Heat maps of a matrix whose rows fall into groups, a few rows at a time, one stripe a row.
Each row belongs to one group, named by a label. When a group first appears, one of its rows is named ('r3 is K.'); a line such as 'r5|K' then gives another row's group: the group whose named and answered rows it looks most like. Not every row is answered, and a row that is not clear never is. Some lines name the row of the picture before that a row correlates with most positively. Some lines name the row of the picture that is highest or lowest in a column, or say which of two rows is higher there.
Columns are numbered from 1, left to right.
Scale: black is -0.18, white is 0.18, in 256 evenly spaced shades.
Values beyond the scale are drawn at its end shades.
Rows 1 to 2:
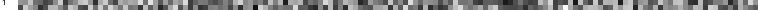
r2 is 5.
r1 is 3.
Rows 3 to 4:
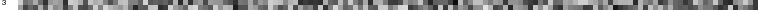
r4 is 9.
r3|5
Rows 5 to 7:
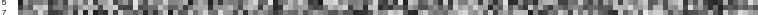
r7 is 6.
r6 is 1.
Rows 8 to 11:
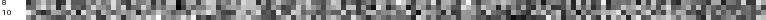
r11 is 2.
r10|9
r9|1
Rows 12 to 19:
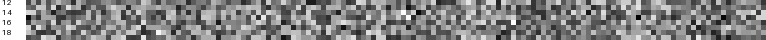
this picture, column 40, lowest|18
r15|1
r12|5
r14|6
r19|1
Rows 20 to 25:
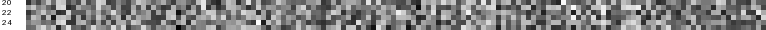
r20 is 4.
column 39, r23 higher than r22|Yes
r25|1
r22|1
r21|5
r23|6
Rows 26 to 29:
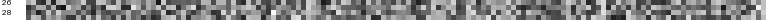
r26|4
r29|6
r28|4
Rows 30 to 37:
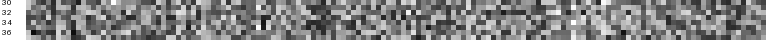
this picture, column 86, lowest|34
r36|9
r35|5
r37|6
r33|4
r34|5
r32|3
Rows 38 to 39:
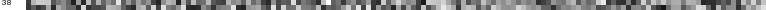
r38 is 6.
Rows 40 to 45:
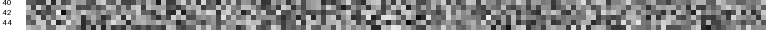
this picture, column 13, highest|42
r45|6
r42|9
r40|4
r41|2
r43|6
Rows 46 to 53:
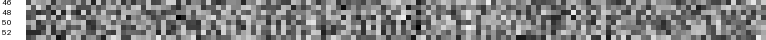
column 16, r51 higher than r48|No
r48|9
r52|4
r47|2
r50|4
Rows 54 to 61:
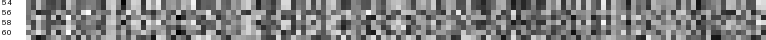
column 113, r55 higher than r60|Yes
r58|2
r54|2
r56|9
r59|2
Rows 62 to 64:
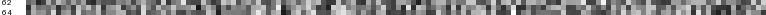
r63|3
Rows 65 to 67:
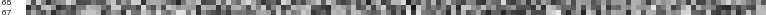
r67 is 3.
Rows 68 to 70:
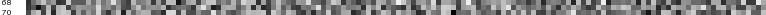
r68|1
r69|4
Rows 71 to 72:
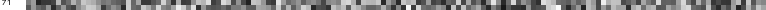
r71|9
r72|3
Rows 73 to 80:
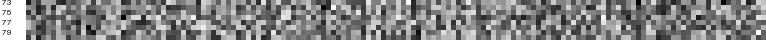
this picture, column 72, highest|73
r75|4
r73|1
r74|4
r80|4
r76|2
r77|9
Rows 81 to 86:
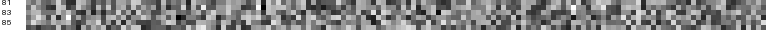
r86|9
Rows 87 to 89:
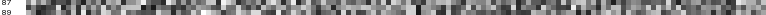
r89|9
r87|6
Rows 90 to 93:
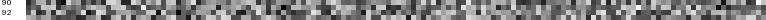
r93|6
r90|2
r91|1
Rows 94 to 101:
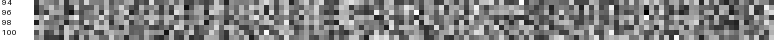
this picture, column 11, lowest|99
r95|1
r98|3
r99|6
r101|9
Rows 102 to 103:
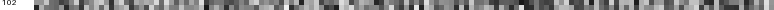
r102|3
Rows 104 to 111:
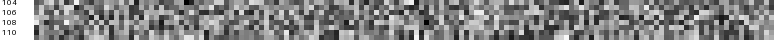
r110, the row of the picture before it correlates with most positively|103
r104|1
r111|3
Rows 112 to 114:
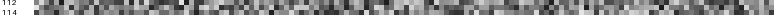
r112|6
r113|9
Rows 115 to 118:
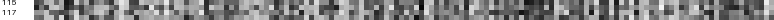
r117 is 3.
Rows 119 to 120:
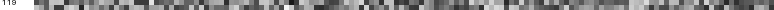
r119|1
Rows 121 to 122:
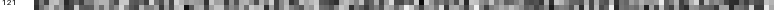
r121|1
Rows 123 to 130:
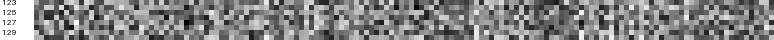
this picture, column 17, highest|128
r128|2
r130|9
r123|5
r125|9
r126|4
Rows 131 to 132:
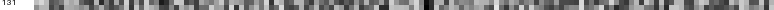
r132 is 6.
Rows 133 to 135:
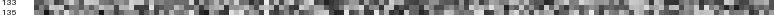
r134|1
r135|4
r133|5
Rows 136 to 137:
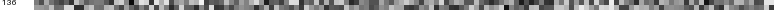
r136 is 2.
